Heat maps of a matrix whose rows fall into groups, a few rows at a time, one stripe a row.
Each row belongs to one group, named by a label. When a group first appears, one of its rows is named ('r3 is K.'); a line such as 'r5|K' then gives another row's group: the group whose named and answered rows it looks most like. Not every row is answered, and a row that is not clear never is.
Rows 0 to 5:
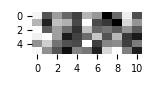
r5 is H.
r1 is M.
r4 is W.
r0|M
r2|M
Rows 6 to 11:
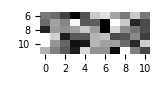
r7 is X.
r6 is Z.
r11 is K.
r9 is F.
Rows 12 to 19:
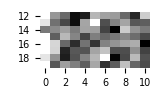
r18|F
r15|M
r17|F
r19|M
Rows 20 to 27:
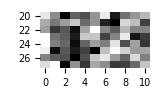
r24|H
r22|K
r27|F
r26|Z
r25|H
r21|M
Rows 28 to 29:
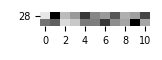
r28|M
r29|X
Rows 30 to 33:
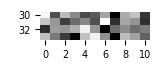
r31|F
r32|X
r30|M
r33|K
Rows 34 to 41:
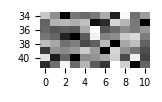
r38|F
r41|X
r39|X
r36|K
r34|F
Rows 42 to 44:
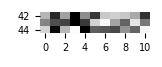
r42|H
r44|M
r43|Z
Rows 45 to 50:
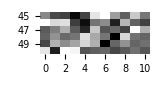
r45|Z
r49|X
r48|K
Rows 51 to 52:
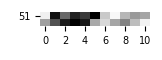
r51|H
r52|Z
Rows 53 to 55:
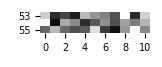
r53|K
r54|M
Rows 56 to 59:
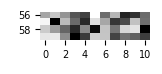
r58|H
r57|M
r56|W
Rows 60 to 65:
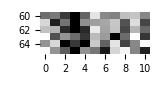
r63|M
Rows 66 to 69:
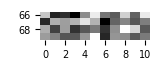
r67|X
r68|H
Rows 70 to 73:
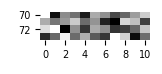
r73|X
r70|M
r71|M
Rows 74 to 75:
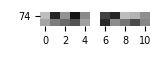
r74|K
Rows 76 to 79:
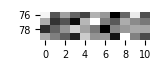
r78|X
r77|K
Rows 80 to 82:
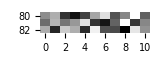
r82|M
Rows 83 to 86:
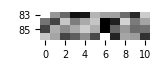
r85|X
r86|F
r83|W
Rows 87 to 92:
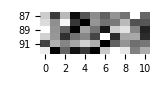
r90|F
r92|H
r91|X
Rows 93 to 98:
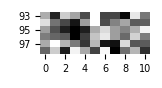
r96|Z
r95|Z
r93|M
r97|W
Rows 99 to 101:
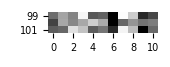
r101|X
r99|X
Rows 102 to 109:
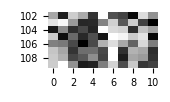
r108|F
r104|Z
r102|M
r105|H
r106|Z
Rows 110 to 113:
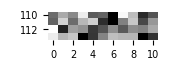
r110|X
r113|W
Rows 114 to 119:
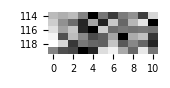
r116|W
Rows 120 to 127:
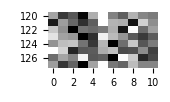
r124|W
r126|X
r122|F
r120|K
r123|W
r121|Z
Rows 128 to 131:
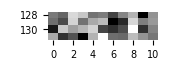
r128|X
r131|K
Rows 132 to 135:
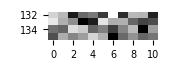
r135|X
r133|W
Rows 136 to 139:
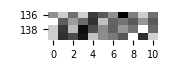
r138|H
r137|M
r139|K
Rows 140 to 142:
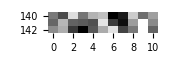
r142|Z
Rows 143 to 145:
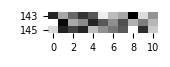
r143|Z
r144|M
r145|K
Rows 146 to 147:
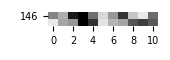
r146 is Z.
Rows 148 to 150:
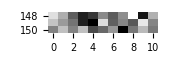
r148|W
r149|Z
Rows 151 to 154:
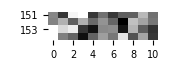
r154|H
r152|F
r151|M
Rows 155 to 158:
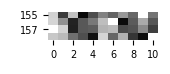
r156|F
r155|H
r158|W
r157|F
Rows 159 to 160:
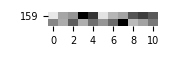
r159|W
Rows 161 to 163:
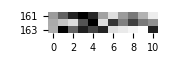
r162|W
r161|Z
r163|H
